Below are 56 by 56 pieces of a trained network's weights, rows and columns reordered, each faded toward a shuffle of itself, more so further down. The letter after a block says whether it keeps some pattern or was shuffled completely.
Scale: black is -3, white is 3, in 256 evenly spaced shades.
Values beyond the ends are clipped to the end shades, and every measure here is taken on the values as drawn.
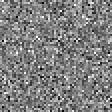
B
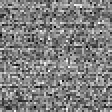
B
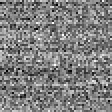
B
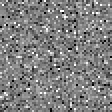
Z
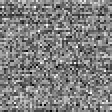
B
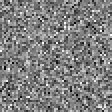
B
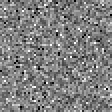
Z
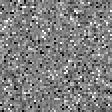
Z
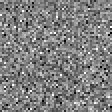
Z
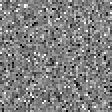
Z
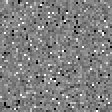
Z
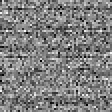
B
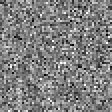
B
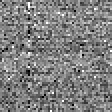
B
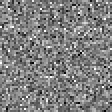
Z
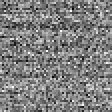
B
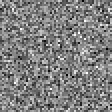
Z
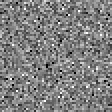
Z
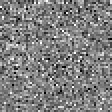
B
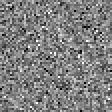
Z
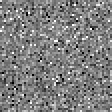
Z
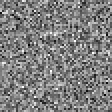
Z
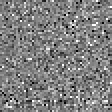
B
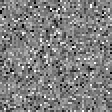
Z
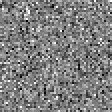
Z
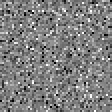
B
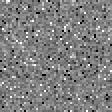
Z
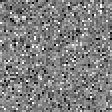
Z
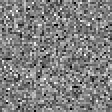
B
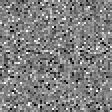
B
